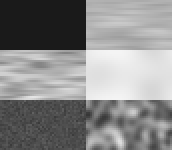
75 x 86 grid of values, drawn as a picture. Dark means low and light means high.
It is made of 3 by 2 panels. Panel 1,1: very low, flat. Panel 1,2: high, streaked across, faint in contrast. Panel 2,1: high, streaked across. Panel 2,2: very high, smooth, faint in contrast. Panel 3,1: low, fine-grained, faint in contrast. Panel 3,2: middling, blotchy, strong in contrast.
